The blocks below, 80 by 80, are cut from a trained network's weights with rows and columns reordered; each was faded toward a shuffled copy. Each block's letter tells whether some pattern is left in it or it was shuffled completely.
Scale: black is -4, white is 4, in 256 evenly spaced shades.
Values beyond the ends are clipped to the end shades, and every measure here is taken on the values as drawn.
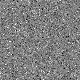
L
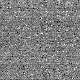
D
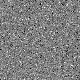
L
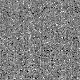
D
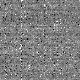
D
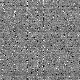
D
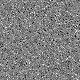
L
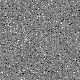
L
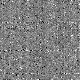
D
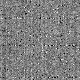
D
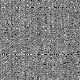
D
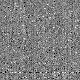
D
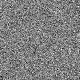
L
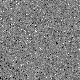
L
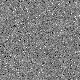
L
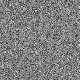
D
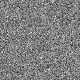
L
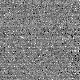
D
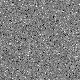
L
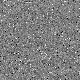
L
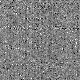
D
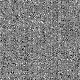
D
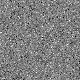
L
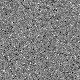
L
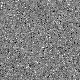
L
